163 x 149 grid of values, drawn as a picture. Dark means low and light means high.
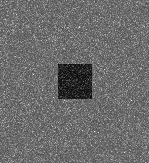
Stripes: none. Odd patch: lower, in the centre. Slope: none. Average level on the scale: 40%. Ninth with the lowest average: centre.
